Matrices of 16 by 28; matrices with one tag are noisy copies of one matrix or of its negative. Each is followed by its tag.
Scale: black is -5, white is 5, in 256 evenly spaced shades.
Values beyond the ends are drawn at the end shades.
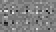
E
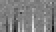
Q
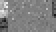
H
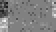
H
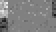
H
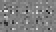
E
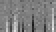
Q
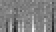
Q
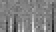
Q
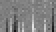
Q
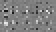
E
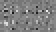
E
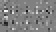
E
